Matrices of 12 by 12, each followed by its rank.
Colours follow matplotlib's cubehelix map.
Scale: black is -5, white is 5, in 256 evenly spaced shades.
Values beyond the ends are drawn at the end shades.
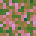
full rank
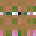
one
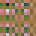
one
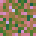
full rank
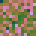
full rank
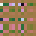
one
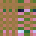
one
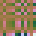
one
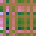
one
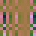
one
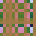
one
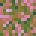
full rank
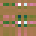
one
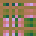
one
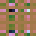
one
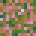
full rank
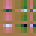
one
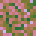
full rank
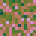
full rank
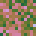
full rank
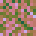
full rank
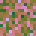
full rank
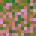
full rank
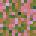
full rank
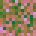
full rank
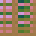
one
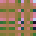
one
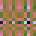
one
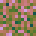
full rank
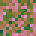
full rank
